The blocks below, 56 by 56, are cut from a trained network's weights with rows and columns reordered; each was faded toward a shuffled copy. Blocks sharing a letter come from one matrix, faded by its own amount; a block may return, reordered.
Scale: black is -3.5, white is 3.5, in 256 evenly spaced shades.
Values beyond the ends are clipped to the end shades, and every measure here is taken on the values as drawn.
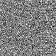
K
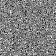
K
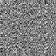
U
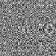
U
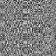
U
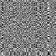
U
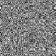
U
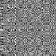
U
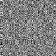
U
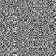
U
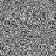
U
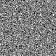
K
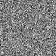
K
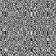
U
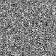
K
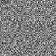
U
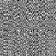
U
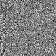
K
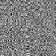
U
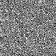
K
